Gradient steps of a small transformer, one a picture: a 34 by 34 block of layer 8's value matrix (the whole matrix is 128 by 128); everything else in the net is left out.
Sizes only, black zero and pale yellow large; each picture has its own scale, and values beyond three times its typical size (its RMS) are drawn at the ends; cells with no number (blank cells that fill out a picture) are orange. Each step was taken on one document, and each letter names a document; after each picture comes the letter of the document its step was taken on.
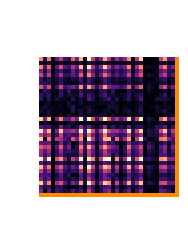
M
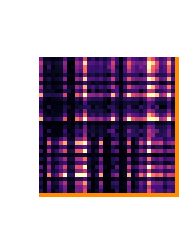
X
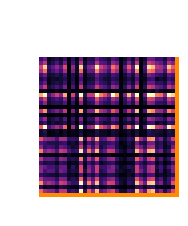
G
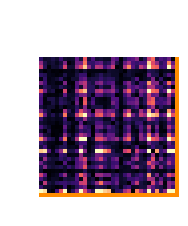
X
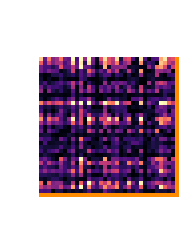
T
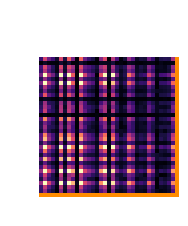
M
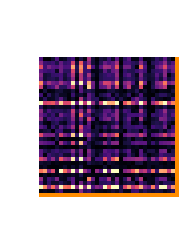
T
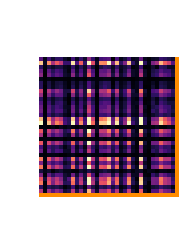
T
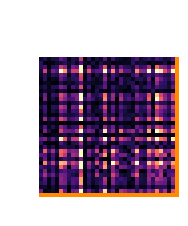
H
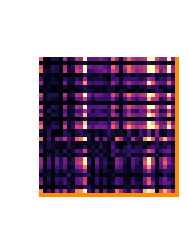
X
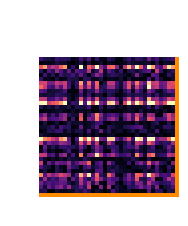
G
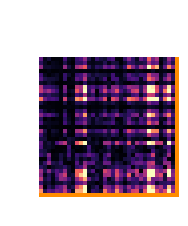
X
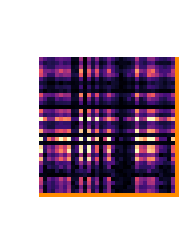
G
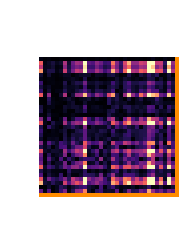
X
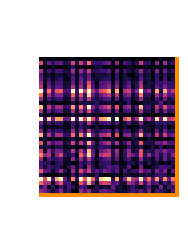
T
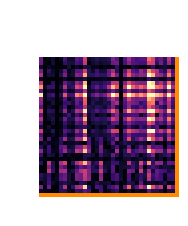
X
